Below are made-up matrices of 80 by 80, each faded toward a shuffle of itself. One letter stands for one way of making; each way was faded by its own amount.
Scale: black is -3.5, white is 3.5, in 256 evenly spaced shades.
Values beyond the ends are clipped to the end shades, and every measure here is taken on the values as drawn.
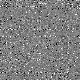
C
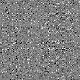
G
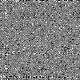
C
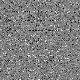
C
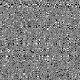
G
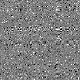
G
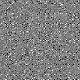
G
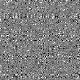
G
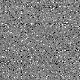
C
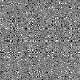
G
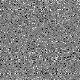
C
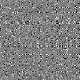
G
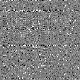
G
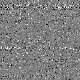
C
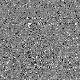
C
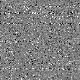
C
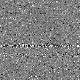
C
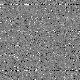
C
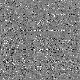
C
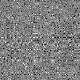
G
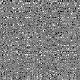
G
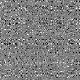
G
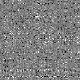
G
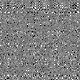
G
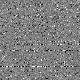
C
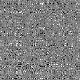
G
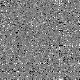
C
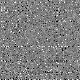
C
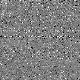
C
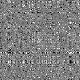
G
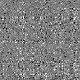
G
